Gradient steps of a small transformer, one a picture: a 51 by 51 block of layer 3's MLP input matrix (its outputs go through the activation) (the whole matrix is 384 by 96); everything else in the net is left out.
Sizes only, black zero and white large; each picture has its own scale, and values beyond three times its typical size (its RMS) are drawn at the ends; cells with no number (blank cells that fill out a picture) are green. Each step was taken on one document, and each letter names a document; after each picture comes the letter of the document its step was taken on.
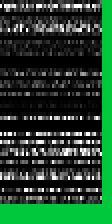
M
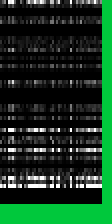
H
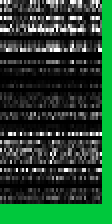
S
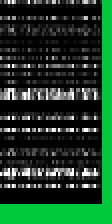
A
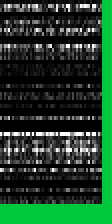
M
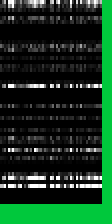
H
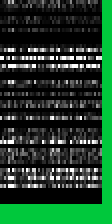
H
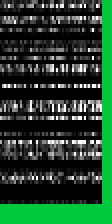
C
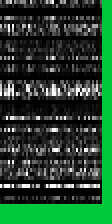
A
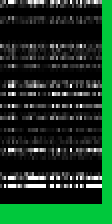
H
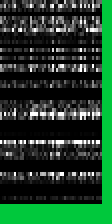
C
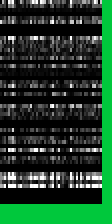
H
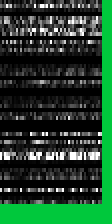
S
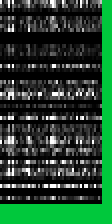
A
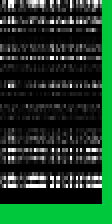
H
